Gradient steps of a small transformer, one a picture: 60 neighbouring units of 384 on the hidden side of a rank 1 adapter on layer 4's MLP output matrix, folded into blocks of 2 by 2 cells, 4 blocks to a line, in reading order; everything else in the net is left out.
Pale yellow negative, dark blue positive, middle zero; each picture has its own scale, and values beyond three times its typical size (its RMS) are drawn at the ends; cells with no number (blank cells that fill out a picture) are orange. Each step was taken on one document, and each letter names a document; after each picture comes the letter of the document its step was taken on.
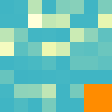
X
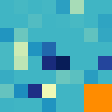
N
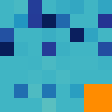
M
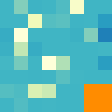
N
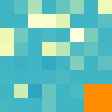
X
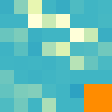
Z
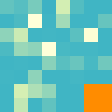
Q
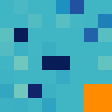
N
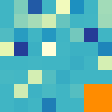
M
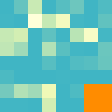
X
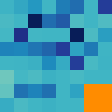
Z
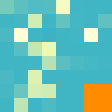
Q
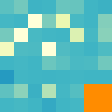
Z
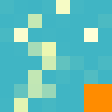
Q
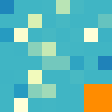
Q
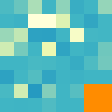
M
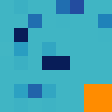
N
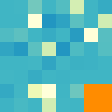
X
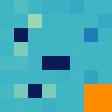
N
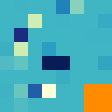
N
